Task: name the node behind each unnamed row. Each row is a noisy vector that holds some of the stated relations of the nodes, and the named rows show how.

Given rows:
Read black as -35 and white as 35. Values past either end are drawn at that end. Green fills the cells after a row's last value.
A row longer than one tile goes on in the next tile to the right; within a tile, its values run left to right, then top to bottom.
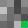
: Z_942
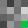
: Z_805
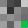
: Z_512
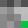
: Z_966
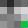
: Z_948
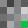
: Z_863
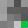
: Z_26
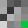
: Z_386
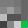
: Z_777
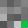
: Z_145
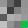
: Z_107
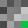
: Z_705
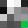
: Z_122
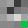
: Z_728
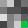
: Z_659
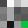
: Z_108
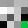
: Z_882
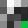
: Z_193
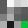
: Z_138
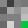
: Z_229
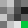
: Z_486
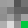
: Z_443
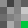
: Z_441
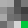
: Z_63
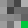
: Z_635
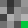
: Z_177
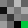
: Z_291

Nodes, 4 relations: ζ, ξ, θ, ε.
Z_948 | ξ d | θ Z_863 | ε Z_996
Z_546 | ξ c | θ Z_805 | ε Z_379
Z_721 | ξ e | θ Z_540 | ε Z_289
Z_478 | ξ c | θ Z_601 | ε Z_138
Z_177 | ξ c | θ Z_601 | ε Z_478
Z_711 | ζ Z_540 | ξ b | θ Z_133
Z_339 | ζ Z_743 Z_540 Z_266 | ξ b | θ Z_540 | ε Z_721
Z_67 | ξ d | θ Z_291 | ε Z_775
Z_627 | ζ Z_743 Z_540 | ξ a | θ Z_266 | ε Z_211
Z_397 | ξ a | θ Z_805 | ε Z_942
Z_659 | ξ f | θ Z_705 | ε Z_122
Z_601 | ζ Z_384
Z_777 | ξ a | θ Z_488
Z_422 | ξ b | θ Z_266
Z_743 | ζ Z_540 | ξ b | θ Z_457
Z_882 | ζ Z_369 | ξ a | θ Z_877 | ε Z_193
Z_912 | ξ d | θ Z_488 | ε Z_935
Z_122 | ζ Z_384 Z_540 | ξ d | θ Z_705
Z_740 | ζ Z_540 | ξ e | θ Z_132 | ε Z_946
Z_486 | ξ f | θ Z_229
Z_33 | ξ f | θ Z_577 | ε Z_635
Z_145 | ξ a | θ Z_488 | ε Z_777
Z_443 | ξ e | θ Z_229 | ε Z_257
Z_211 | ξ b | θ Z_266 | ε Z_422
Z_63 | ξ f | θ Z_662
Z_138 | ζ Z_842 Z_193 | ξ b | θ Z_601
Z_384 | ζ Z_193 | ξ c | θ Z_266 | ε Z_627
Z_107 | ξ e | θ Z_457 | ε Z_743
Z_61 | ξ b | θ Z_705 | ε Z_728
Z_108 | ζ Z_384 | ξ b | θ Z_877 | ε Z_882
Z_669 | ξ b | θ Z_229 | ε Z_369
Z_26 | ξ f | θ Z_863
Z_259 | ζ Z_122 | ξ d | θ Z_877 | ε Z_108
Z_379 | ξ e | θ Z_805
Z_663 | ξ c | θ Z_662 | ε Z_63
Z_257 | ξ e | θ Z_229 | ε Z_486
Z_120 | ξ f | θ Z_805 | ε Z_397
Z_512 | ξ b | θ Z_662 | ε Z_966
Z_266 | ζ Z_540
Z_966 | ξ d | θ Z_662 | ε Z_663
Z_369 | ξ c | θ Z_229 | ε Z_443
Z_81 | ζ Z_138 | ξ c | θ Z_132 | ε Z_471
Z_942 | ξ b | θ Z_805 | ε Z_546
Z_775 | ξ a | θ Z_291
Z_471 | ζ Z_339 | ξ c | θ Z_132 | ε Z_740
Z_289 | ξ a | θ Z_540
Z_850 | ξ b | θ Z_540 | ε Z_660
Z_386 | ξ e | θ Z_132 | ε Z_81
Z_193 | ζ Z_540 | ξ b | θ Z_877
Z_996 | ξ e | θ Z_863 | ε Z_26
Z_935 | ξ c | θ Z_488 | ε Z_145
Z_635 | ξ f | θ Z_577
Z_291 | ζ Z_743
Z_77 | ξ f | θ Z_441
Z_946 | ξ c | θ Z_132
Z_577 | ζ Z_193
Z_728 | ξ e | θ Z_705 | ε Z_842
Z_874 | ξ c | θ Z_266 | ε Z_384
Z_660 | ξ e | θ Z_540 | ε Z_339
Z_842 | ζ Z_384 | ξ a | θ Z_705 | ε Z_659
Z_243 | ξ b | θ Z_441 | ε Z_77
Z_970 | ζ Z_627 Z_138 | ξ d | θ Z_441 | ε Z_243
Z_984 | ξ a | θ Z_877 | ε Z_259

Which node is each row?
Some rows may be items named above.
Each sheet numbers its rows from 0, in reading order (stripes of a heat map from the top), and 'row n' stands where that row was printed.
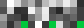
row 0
Z_193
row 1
Z_369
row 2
Z_740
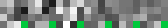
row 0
Z_486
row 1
Z_379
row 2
Z_369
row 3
Z_942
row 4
Z_663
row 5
Z_145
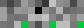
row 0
Z_775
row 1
Z_61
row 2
Z_660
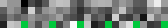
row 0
Z_946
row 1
Z_984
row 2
Z_422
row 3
Z_711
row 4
Z_289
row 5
Z_384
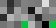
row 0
Z_874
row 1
Z_540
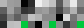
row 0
Z_946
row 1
Z_842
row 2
Z_81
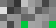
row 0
Z_120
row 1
Z_996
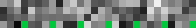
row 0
Z_471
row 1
Z_397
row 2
Z_259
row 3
Z_386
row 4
Z_711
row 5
Z_601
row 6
Z_546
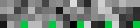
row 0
Z_546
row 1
Z_660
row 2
Z_266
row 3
Z_970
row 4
Z_339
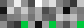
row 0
Z_577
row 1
Z_108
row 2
Z_61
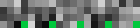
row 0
Z_471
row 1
Z_743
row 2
Z_145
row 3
Z_627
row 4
Z_132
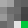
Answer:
Z_211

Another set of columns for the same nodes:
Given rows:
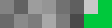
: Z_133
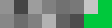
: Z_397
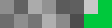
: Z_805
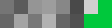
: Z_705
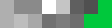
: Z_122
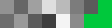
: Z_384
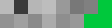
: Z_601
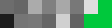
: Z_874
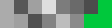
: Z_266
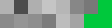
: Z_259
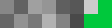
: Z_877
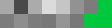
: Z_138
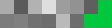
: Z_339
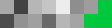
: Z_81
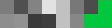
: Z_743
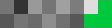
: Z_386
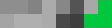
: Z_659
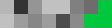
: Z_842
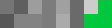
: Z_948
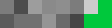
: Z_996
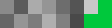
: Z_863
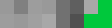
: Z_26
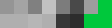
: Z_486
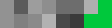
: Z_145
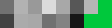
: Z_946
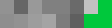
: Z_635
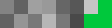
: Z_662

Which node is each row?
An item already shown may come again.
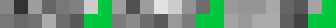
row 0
Z_984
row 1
Z_711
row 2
Z_63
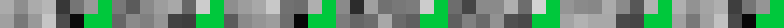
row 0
Z_289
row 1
Z_443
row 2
Z_422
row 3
Z_984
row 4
Z_728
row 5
Z_659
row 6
Z_289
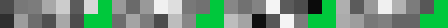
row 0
Z_369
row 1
Z_471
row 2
Z_540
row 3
Z_740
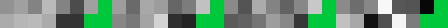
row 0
Z_486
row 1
Z_882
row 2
Z_660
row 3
Z_540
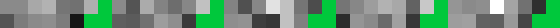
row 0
Z_211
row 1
Z_660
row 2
Z_743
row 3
Z_663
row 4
Z_193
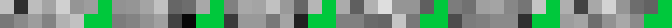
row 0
Z_970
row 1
Z_379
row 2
Z_546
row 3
Z_339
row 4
Z_942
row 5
Z_291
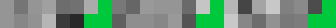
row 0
Z_777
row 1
Z_966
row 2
Z_627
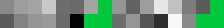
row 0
Z_422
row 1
Z_384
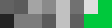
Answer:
Z_177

